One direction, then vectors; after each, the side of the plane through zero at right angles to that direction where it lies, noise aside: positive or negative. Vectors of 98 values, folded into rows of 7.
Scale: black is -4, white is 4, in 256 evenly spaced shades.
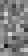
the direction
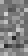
positive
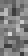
positive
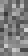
negative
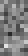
negative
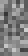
negative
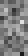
positive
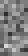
negative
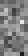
positive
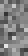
negative
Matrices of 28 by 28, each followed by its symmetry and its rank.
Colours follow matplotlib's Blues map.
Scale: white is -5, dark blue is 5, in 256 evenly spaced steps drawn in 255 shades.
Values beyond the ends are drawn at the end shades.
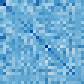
symmetric, rank five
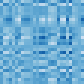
neither, rank two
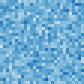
neither, full rank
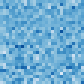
neither, rank five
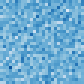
antisymmetric, full rank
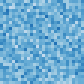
antisymmetric, full rank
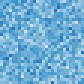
symmetric, full rank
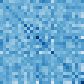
symmetric, rank five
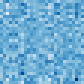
neither, rank five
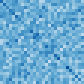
symmetric, full rank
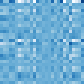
neither, rank two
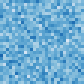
neither, full rank
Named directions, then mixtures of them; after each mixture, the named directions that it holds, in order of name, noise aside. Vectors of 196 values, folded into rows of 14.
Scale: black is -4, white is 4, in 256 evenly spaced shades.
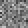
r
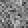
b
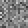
r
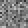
r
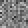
r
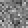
b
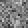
b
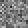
b, r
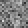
b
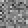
b, r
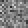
b, r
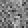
b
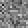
b, r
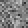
b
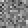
b, r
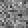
b, r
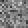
b, r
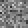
b, r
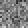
b, r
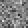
b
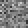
b, r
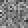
r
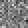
r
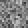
b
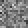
b, r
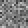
r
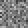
r
